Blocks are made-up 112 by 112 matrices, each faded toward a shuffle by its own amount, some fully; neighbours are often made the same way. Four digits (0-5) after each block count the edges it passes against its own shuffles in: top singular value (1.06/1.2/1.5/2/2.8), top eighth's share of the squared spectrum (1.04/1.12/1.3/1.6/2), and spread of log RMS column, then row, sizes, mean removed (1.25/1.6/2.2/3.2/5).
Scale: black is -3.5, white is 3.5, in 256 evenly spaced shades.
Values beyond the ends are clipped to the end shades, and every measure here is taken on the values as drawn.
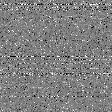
2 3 0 3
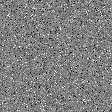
0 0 0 0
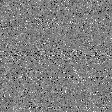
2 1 0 2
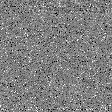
1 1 0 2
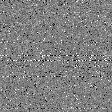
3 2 0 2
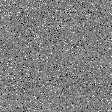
1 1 0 1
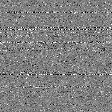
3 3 0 4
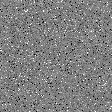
0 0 0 0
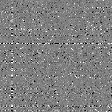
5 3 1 3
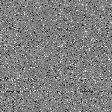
3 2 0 1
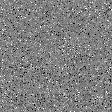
3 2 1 1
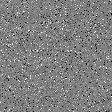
2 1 0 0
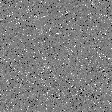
1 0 0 0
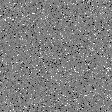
0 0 0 0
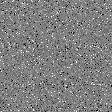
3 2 0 1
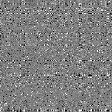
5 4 2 3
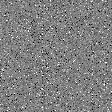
1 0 1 0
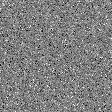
0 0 0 0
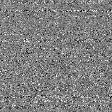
1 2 0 3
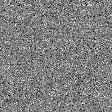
1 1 0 2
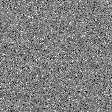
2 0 0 0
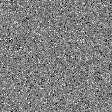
3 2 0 0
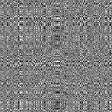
5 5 4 4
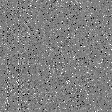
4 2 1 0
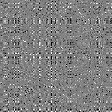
5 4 3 3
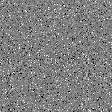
3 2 1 1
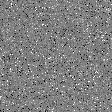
2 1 0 0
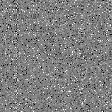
4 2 1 1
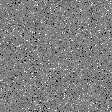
2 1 0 0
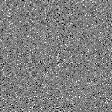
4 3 2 1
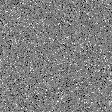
1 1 0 0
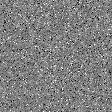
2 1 0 0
